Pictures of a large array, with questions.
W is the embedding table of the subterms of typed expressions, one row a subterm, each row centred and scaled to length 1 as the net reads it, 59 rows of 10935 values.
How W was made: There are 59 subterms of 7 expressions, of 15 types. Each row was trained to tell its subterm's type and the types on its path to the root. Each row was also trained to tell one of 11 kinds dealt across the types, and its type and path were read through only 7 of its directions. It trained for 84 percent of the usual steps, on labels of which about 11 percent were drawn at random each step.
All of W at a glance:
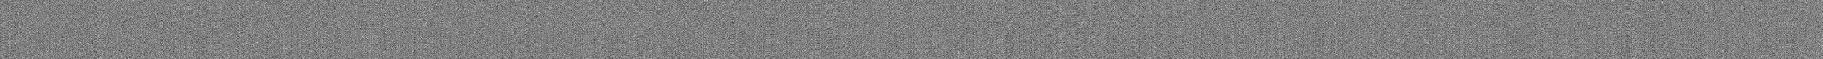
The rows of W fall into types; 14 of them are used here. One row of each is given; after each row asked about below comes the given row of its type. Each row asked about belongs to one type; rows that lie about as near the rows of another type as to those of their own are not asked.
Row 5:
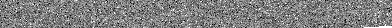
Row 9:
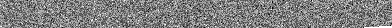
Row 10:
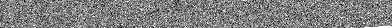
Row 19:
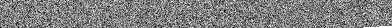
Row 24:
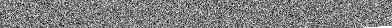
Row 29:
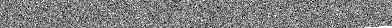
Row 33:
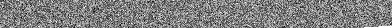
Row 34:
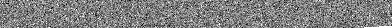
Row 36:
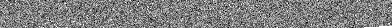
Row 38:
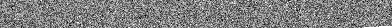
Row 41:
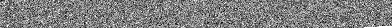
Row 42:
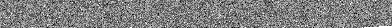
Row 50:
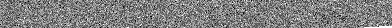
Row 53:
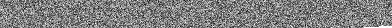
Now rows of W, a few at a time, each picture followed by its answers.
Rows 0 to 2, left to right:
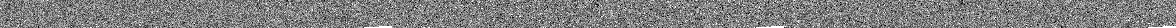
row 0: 50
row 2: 10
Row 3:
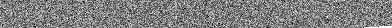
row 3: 9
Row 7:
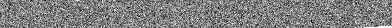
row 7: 24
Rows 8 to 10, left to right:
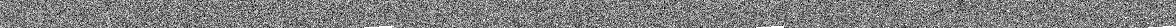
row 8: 9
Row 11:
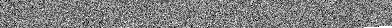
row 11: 24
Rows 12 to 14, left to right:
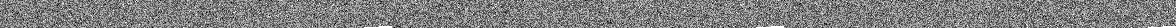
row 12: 10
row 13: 33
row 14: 24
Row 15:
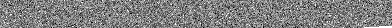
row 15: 9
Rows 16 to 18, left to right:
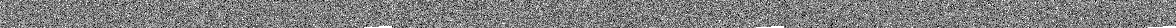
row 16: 41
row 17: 53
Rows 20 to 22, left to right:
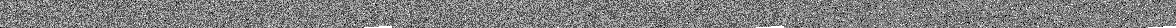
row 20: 33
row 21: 5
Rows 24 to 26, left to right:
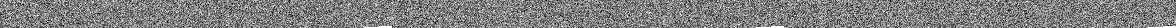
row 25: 53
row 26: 19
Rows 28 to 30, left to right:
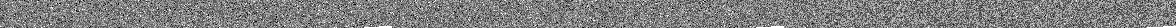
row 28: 10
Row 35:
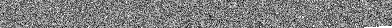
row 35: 41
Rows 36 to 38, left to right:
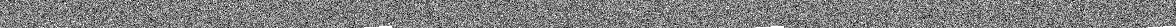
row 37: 42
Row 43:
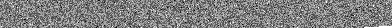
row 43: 33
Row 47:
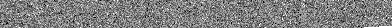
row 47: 38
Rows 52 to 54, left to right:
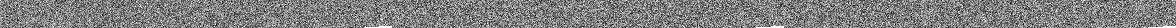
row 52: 41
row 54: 42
